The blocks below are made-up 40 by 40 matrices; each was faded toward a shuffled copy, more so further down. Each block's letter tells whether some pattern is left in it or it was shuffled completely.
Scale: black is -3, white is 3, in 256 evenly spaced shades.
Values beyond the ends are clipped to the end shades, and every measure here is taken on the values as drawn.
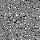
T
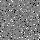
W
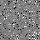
T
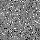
T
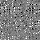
T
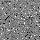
W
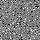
W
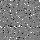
T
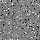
W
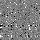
T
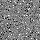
W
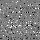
T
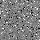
W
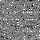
T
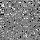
T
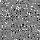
T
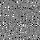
T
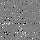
T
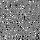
T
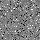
W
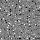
T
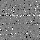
T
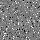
W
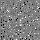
T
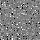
T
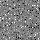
W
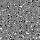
T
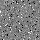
W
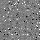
T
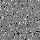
W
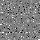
T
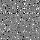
T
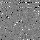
T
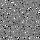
T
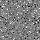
W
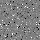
W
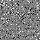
T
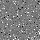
W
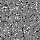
T
